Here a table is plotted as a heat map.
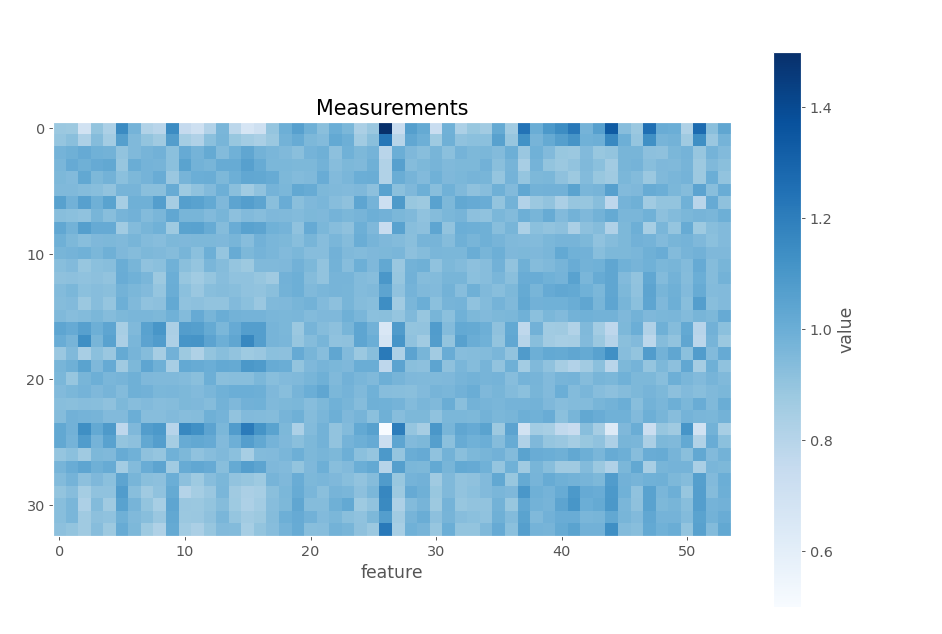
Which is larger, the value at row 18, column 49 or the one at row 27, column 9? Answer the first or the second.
the first
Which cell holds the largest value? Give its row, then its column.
0, 26
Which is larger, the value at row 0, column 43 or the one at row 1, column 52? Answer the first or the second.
the first
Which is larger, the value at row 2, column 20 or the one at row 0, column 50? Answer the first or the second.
the first
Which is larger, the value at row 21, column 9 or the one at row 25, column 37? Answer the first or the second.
the first
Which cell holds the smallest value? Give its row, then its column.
24, 26
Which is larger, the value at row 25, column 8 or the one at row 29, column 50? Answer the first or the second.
the first
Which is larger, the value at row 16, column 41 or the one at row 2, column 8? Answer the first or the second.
the second
